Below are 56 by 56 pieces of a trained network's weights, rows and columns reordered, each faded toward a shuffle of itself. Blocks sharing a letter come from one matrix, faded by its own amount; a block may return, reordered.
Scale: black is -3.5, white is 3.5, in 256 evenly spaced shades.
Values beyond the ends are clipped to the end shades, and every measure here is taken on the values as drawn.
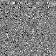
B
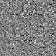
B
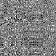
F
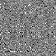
B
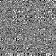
F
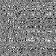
F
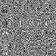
B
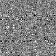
B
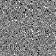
B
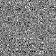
B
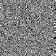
B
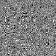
B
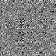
F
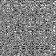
F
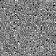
B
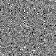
B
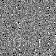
B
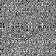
F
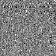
B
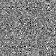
B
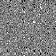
B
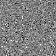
B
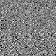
F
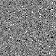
B
